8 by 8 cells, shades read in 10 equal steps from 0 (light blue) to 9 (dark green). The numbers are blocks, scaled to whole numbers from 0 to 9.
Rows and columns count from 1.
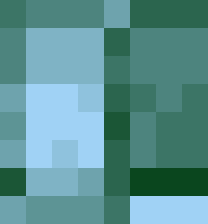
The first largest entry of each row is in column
6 5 5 5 5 5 6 5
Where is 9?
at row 7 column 6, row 7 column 7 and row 7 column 8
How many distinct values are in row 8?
4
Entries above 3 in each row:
7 5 5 4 5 4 5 4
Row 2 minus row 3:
0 0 0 0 1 0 0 0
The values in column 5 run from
3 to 8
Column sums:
37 15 16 17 51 42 43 44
